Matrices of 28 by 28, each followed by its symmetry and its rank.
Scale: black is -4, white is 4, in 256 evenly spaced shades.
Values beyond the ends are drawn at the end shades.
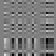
neither, rank one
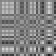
symmetric, rank one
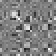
symmetric, rank three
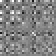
symmetric, rank three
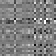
neither, rank two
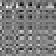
neither, rank two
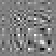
symmetric, rank two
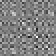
symmetric, rank three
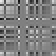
symmetric, rank one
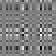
neither, rank one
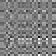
neither, rank two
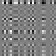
neither, rank one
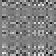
neither, rank two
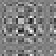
symmetric, rank two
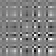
symmetric, rank one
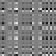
neither, rank one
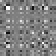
symmetric, rank three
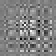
symmetric, rank two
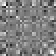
symmetric, rank three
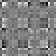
symmetric, rank two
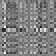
neither, rank two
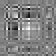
symmetric, rank two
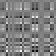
neither, rank one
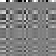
neither, rank one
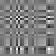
symmetric, rank one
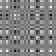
symmetric, rank one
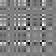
symmetric, rank one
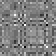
symmetric, rank three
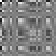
symmetric, rank two
